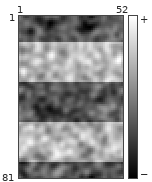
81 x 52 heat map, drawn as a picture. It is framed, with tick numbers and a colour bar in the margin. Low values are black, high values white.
There is no overall slope. There are no lone odd cells. Stripes running across repeat 2 times from top to bottom.
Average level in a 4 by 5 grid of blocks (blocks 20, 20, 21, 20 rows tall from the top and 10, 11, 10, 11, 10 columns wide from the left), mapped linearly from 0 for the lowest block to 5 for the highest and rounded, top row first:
10213
44555
20123
45434
